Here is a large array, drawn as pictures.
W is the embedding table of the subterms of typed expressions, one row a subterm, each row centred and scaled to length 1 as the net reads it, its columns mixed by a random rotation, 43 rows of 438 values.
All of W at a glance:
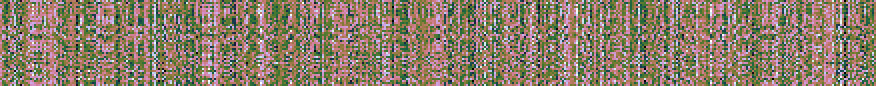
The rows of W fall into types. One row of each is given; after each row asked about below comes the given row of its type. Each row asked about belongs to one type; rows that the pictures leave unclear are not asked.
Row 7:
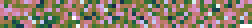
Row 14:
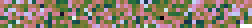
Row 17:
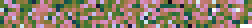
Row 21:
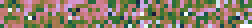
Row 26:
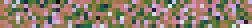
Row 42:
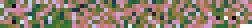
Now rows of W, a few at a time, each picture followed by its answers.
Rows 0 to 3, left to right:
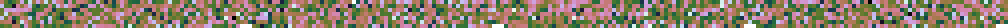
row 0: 42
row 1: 17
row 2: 21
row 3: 42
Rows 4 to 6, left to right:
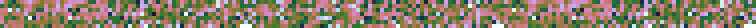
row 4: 21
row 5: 7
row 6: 21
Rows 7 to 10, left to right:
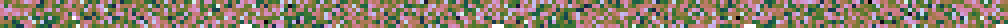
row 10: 42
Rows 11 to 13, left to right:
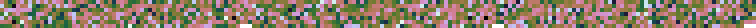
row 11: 42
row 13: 21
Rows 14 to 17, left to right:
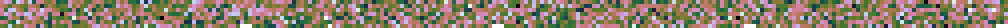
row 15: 7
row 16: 42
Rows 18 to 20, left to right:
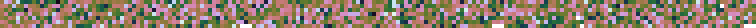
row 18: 26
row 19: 21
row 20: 7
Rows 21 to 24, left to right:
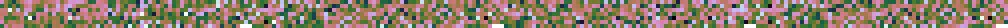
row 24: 42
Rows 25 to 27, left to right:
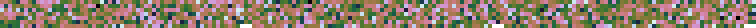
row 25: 17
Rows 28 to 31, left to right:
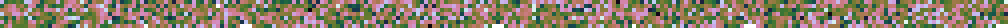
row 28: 7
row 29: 26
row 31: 26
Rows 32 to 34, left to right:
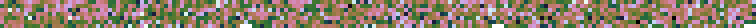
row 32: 21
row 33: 17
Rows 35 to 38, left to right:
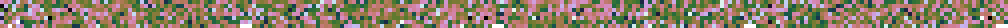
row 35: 14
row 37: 21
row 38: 42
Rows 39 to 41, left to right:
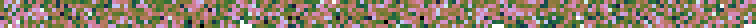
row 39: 14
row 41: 7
